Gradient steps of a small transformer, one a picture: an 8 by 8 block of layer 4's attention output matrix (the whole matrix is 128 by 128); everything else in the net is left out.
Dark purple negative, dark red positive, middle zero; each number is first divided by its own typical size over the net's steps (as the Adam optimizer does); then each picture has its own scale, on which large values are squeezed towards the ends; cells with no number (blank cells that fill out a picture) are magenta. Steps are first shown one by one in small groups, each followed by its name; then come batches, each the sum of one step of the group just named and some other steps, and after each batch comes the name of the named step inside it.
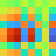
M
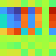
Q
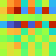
Q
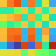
M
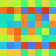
M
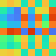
Q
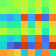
M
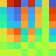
Q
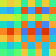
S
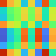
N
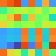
N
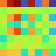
N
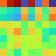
N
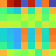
N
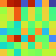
N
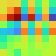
N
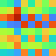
S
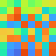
S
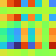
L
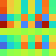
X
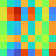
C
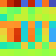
X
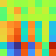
C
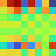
L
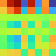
L
